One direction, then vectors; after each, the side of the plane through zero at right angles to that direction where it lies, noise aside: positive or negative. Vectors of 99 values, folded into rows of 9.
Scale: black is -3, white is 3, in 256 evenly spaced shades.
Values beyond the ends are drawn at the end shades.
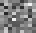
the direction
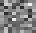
positive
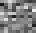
positive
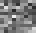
negative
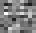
negative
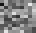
positive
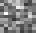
negative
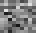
positive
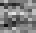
positive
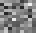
positive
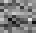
positive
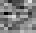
positive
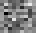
positive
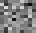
negative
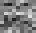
negative
